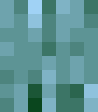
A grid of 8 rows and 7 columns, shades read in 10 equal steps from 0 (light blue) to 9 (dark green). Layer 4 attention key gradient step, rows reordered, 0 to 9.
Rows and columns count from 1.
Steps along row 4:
up same up down up down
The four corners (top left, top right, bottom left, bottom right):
3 6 5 2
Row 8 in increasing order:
2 2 3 5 6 6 9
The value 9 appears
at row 8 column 3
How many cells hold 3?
14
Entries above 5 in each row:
2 0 0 1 0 0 3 3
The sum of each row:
25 24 27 30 26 27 32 33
